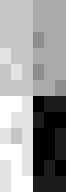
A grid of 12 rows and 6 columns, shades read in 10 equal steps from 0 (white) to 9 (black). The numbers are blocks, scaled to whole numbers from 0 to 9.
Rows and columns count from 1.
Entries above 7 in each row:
0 0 0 0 0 0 3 3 3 3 3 3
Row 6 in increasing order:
2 2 2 3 3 4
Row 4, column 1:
1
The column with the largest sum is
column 4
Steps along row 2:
same same up same same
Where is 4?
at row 3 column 4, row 5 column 4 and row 6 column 6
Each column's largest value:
2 2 2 9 9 9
